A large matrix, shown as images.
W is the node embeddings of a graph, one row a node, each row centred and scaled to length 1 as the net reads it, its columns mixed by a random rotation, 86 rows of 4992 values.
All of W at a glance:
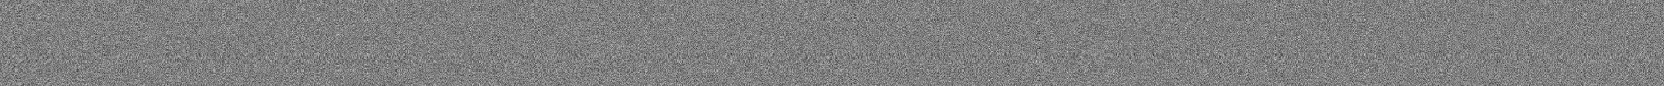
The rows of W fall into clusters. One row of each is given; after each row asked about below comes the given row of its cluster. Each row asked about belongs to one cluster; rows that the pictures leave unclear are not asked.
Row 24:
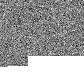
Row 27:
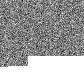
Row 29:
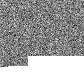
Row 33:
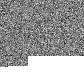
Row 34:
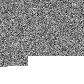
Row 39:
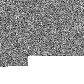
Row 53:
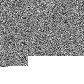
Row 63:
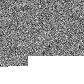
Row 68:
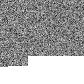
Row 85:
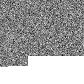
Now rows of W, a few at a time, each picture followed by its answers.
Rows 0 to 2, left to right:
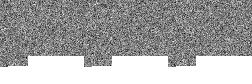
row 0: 68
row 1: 68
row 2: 68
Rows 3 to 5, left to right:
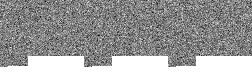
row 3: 24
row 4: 29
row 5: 29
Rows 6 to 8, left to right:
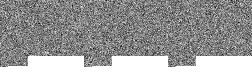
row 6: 39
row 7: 27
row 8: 34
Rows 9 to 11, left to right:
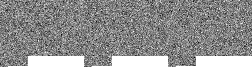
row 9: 39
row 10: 34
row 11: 24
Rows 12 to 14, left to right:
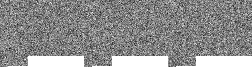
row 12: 27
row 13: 24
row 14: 29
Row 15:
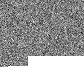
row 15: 63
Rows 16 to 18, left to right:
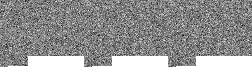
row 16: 24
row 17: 29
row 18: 29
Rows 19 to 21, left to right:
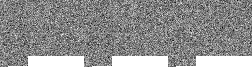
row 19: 53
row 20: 53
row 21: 68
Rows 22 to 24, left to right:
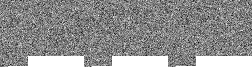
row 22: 63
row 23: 85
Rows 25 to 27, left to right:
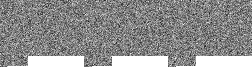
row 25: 34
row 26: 63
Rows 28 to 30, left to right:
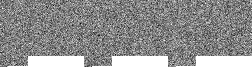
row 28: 34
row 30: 27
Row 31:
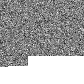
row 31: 33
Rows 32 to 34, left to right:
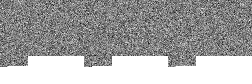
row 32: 34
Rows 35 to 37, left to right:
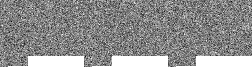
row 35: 53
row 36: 27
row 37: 39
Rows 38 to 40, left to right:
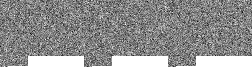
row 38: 85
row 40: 33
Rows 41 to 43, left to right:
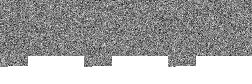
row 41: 53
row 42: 63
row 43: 85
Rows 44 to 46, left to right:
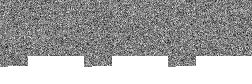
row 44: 24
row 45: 53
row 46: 33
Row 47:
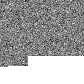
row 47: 24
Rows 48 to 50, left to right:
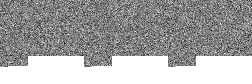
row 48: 33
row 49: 53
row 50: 39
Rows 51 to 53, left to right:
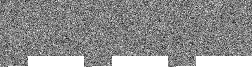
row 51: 24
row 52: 39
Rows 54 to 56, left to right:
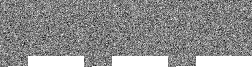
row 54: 53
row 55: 53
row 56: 63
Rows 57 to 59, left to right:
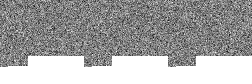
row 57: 68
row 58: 68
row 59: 39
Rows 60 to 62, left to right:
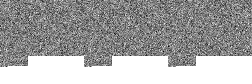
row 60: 85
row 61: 85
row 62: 85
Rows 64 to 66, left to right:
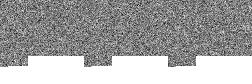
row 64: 68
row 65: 34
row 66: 39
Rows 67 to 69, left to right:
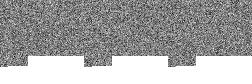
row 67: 27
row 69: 34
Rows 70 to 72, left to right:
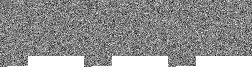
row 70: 34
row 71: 34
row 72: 24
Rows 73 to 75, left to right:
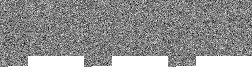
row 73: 53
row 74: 34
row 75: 33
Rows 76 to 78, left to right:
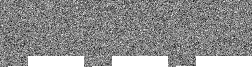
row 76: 53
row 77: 63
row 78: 24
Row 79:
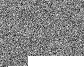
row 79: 29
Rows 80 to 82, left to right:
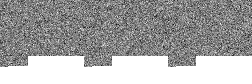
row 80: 33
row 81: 63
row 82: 39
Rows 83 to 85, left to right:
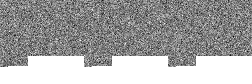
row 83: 29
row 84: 85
